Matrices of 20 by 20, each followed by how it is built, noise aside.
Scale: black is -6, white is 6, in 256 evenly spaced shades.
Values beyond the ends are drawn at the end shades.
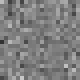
low rank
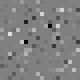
sparse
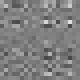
low rank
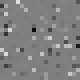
sparse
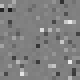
sparse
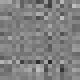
low rank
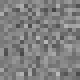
low rank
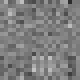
low rank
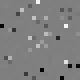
sparse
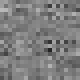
low rank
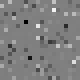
sparse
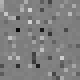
sparse
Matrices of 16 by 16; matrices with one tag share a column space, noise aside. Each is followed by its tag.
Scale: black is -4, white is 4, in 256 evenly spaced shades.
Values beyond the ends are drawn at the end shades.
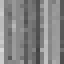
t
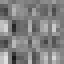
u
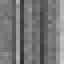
t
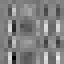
u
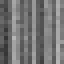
t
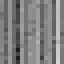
t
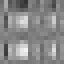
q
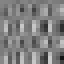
u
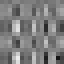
u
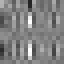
q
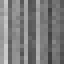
t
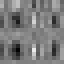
q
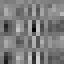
u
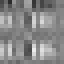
q
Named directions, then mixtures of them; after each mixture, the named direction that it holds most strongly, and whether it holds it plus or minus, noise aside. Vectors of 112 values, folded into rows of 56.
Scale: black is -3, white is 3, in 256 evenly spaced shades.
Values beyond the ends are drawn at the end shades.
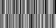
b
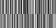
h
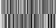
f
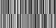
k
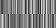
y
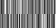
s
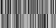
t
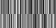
k, plus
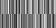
k, minus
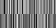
h, minus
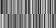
y, plus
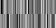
s, plus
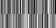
b, plus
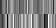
f, minus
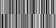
y, minus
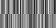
b, plus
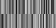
y, minus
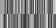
b, minus
